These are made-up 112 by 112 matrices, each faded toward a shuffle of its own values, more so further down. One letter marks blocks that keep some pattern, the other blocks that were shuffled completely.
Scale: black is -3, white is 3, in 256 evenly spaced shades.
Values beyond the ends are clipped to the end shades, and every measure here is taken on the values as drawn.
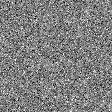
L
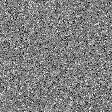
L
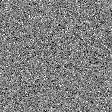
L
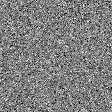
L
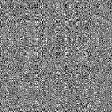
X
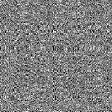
X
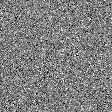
L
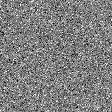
L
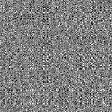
X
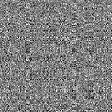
X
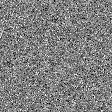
L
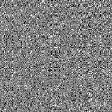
X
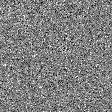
L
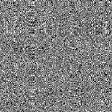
X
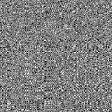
X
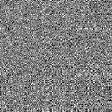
X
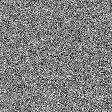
L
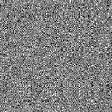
X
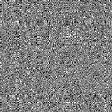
X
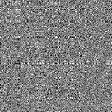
X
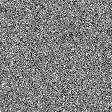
L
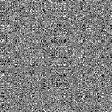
X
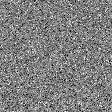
L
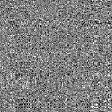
X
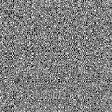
X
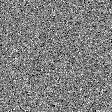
L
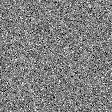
L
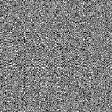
X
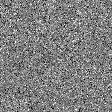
L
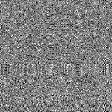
X
